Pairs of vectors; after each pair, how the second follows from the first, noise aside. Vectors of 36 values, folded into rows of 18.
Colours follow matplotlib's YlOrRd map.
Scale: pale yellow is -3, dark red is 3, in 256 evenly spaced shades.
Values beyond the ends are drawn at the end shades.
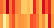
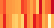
wrapped around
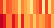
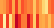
wrapped around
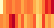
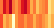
wrapped around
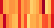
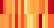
wrapped around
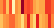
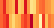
reversed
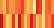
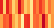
wrapped around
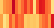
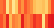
wrapped around
